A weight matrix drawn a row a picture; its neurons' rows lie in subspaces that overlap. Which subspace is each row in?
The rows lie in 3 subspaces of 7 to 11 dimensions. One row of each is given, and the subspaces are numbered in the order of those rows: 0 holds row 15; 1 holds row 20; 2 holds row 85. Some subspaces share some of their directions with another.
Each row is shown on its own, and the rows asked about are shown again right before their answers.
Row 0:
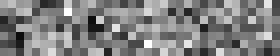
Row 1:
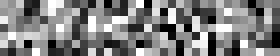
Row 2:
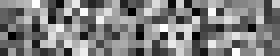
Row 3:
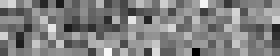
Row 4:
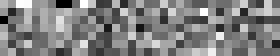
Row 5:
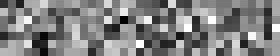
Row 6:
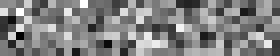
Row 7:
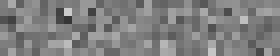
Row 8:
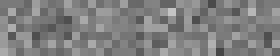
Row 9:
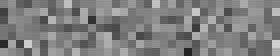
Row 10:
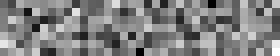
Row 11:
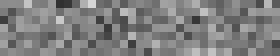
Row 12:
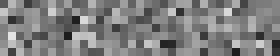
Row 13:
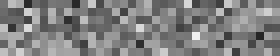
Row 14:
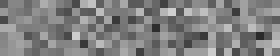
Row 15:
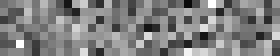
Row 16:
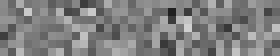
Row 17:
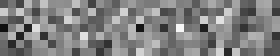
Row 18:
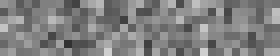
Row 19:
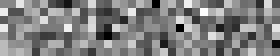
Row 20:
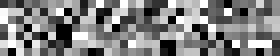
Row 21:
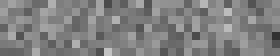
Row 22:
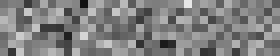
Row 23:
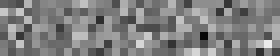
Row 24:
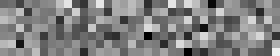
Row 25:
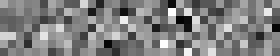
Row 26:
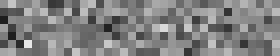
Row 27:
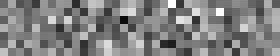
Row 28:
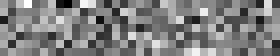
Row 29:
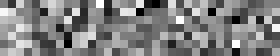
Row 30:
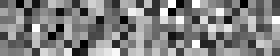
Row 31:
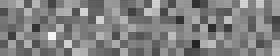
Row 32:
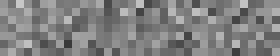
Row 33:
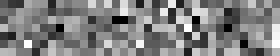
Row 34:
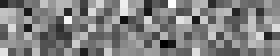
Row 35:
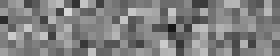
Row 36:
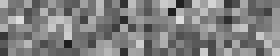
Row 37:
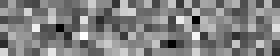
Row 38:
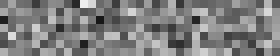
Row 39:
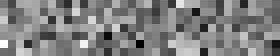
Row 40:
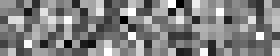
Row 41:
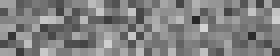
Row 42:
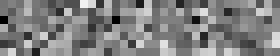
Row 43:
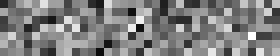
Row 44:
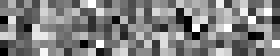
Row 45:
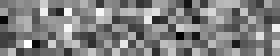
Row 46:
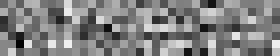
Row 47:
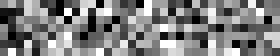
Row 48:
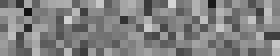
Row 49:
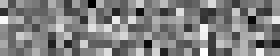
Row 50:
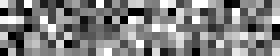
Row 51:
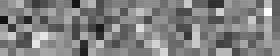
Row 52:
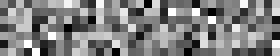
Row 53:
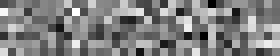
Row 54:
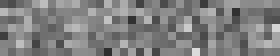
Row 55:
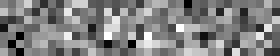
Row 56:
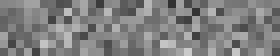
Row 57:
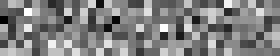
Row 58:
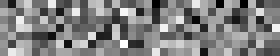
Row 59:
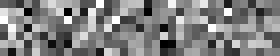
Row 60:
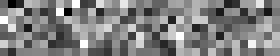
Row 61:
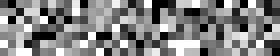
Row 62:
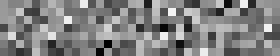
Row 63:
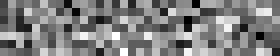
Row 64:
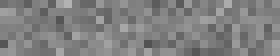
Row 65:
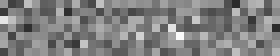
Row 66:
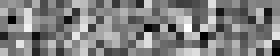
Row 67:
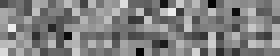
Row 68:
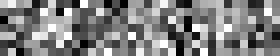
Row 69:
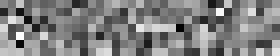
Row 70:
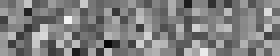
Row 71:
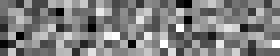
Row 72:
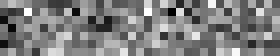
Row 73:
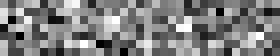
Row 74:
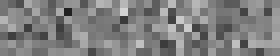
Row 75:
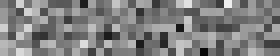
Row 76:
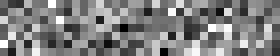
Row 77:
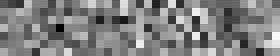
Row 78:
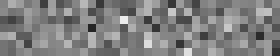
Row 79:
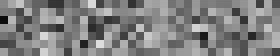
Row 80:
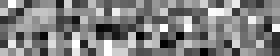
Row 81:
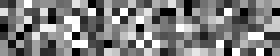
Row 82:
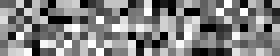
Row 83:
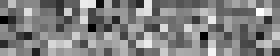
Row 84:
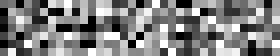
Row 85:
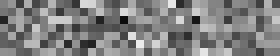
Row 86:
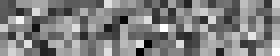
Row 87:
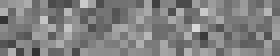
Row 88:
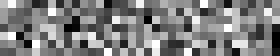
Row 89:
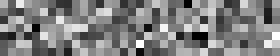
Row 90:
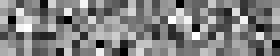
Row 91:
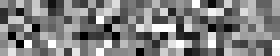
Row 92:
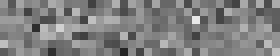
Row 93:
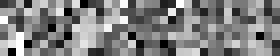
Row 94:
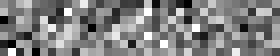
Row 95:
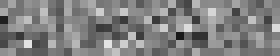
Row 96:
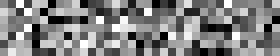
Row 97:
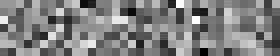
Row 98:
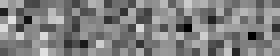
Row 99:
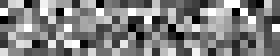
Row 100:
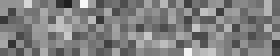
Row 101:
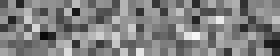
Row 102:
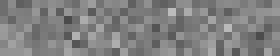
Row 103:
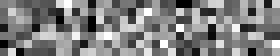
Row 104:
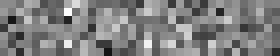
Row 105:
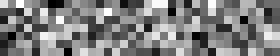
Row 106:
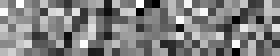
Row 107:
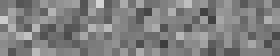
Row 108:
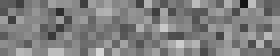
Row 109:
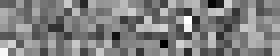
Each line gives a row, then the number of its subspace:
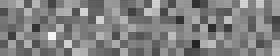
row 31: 2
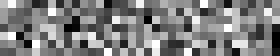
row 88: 1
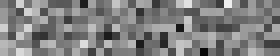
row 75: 2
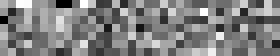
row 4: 2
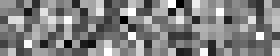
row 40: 1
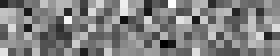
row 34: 0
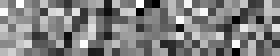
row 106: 2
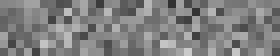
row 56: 2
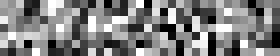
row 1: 1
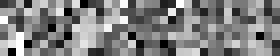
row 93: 0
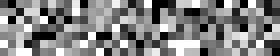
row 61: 2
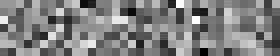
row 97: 1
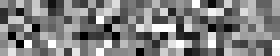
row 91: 0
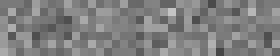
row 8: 0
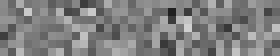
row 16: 0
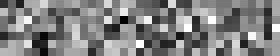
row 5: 0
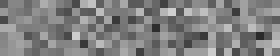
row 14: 0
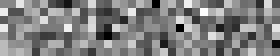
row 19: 2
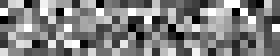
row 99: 1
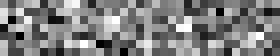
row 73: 0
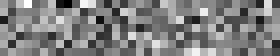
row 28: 2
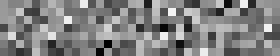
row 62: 2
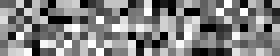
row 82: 2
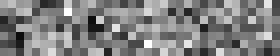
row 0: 0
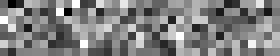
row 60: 1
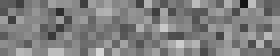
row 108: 2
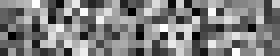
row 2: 1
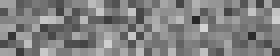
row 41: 0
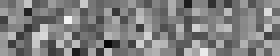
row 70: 0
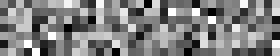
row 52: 2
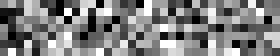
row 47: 2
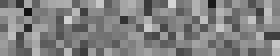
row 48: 0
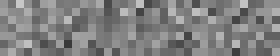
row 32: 2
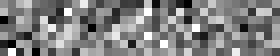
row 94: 2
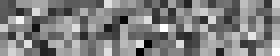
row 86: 0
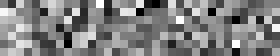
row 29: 2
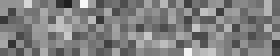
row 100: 2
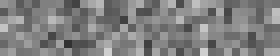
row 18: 0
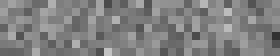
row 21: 1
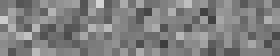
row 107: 0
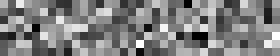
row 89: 0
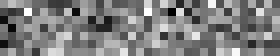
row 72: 0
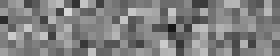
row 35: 1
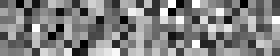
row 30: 2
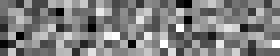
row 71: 2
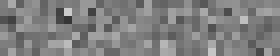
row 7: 0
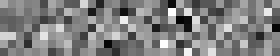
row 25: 0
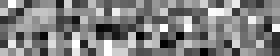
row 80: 1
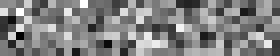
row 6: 0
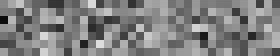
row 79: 0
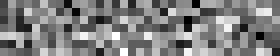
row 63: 0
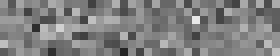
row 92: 0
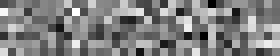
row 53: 0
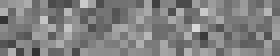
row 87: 2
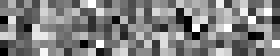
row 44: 0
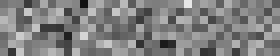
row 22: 0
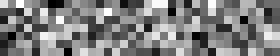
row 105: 0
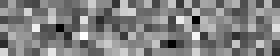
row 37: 0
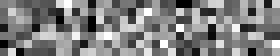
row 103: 2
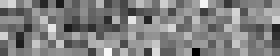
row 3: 1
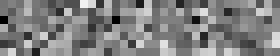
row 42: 1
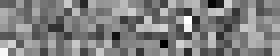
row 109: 0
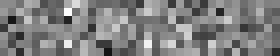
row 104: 0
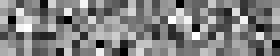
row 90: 0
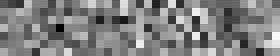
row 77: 1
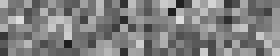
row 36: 0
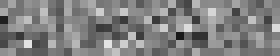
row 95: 1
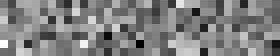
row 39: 2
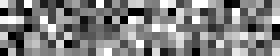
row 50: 1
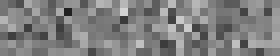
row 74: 1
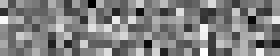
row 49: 0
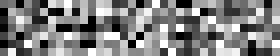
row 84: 2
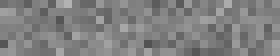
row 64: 2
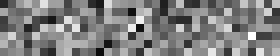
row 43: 0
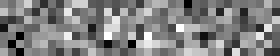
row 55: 0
